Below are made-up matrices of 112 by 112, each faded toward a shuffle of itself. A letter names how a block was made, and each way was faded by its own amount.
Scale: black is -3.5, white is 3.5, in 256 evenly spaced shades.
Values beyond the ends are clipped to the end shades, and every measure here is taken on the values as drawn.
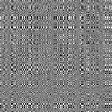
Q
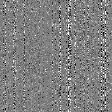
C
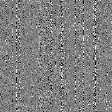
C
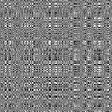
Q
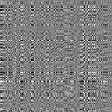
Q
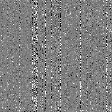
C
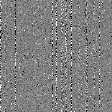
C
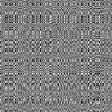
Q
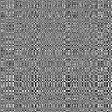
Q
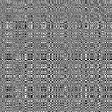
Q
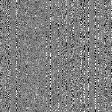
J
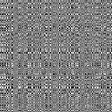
Q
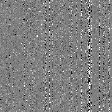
C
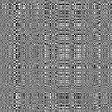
Q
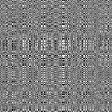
Q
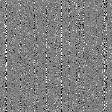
C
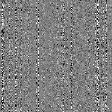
J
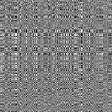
Q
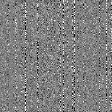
J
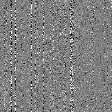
C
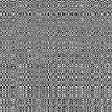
Q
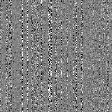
J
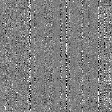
J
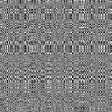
Q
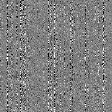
J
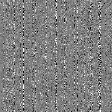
C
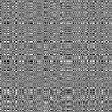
Q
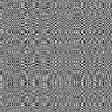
Q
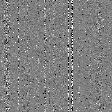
C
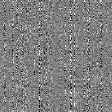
J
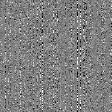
C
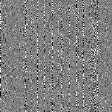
C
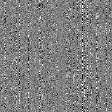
J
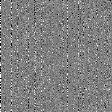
C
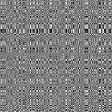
Q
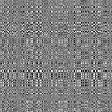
Q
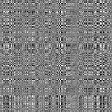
Q
